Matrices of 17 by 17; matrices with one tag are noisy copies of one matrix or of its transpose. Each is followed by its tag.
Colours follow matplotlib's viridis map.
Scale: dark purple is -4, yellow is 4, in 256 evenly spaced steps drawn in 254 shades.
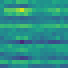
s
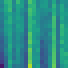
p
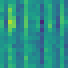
s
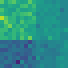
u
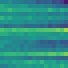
p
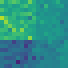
u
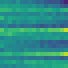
p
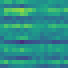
s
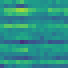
s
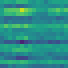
s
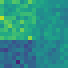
u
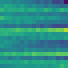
p
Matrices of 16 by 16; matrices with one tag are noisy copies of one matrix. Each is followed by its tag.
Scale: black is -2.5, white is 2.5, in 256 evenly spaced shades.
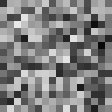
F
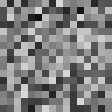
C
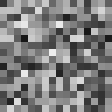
F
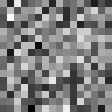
C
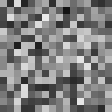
C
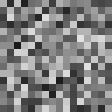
C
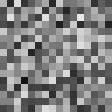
C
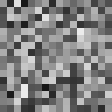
C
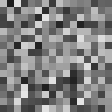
C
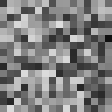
F
